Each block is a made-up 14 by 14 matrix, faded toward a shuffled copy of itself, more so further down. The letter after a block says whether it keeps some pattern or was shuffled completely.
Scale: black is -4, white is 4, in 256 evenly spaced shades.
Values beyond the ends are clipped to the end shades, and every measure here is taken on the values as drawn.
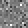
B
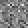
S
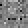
S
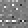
S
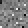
B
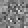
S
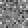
B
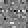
S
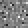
B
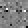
S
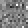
S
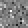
B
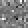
S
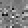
S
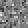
B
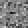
B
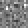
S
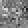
S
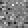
B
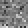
S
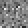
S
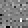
S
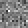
B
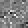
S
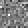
B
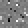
B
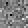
B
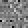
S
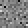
B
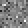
B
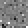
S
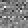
S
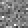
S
